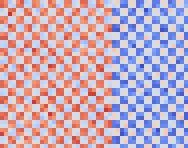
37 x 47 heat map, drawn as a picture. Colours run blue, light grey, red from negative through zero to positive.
A vertical seam about 60% of the way across splits the table, and the left part is higher. A checkerboard runs through the table. Overall the values sit about 50% of the way up the scale.
